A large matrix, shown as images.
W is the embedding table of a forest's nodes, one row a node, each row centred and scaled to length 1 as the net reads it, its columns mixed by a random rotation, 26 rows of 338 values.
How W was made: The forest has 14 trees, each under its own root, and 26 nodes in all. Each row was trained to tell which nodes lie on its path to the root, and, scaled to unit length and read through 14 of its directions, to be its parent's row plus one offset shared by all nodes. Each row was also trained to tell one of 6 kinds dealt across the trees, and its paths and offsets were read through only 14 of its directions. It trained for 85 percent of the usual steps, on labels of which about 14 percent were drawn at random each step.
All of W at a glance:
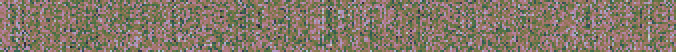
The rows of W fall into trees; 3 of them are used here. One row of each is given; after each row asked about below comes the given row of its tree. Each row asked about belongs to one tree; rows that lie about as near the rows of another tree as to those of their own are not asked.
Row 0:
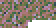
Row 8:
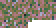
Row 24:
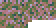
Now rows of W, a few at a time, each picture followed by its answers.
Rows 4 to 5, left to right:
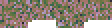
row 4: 24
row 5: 8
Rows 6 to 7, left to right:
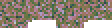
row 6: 8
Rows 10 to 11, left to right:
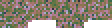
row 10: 0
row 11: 0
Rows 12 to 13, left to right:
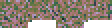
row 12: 8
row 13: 8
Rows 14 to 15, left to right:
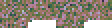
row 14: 24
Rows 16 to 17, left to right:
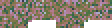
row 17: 8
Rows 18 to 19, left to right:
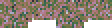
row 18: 24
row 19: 0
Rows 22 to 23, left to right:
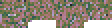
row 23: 24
